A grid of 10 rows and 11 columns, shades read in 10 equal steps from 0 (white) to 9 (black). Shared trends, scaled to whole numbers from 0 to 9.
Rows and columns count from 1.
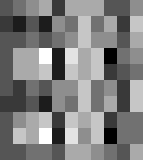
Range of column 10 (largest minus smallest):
2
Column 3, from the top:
4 6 5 3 3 5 6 3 3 5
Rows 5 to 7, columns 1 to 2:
6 3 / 6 7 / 7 7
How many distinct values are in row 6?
5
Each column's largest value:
7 8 6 8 8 5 4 5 9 7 5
